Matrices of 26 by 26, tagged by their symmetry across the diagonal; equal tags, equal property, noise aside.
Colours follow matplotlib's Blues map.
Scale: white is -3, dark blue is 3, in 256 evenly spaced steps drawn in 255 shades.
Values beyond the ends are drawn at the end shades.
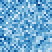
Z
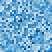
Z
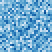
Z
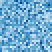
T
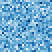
T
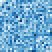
Z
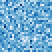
T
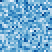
T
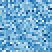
T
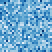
T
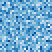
Z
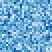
T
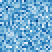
Z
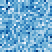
Z
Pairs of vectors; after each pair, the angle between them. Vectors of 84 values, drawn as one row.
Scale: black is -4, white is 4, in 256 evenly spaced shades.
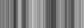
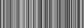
orthogonal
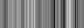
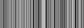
partly aligned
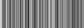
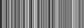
nearly opposite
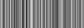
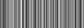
partly aligned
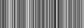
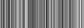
orthogonal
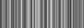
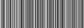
partly opposed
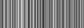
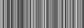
partly opposed
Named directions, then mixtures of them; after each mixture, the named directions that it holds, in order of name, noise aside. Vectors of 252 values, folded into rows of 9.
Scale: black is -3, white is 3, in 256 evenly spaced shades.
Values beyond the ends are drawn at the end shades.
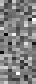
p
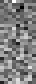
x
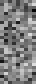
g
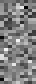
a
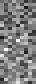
a, x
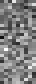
a, g, x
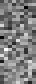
a, g, x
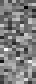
a, g, x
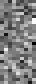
a, g, p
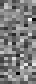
g, p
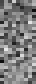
g, x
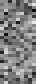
g, p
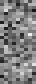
g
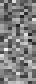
a, p, x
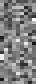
a, p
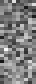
a, g, x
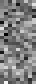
g, p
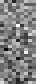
a, x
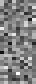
p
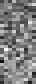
a, g, x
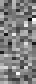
p
